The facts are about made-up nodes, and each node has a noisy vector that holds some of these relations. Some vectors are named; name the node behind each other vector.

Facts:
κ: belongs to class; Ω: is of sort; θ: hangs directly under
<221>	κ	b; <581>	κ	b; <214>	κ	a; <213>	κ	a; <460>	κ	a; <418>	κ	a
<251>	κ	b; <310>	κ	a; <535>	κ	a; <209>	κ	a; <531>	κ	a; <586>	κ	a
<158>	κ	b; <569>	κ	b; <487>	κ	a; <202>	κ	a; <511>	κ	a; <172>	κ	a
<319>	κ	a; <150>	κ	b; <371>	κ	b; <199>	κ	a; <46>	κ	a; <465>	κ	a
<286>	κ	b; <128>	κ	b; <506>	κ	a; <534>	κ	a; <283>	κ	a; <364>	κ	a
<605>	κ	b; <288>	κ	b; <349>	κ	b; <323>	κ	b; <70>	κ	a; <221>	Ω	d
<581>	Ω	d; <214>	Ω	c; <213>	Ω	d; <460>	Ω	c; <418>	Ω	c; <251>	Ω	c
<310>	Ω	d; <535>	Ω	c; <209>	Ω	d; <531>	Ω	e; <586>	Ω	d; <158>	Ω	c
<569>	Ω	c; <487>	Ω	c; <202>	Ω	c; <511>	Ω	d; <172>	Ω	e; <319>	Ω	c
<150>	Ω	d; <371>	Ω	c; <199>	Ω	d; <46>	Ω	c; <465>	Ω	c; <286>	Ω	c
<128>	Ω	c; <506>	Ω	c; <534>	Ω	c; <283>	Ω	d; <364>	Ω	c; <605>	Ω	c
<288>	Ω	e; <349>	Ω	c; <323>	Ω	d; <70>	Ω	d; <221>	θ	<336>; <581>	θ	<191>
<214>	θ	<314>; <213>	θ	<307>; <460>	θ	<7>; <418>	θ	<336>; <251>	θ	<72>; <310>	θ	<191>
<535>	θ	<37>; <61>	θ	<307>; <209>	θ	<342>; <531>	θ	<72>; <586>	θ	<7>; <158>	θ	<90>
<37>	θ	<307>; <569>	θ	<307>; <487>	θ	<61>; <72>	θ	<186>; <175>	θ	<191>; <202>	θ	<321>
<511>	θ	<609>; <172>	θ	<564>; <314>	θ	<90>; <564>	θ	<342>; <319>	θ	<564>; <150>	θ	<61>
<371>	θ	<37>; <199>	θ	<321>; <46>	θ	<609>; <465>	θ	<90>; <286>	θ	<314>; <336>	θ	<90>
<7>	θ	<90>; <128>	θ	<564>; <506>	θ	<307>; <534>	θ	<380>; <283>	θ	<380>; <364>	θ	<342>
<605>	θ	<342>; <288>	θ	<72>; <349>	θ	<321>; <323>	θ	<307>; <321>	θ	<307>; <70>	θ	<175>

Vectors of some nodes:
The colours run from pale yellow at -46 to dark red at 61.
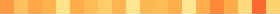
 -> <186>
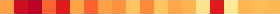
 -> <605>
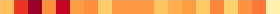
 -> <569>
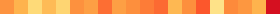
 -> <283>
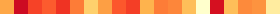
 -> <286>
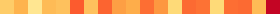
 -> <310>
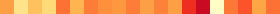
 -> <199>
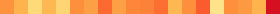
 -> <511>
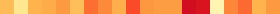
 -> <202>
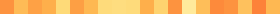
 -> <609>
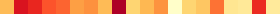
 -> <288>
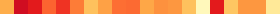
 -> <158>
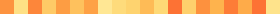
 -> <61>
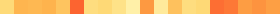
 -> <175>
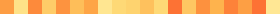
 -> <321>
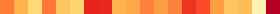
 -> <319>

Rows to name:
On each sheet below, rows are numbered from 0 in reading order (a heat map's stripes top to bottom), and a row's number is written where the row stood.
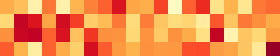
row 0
<531>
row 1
<581>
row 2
<128>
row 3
<172>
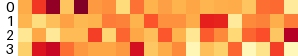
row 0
<150>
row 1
<506>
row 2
<70>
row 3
<251>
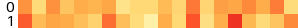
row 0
<307>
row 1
<564>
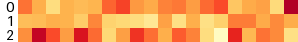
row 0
<209>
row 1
<191>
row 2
<221>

